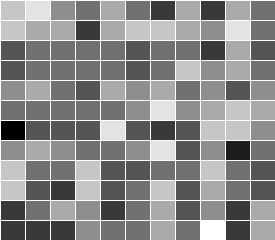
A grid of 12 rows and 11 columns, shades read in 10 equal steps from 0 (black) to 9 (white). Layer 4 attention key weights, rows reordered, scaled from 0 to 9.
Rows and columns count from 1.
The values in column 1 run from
0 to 7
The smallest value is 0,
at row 7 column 1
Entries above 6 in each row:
2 4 0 1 0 2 3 1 3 3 0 1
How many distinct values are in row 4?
5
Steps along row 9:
down same up down same up same up down down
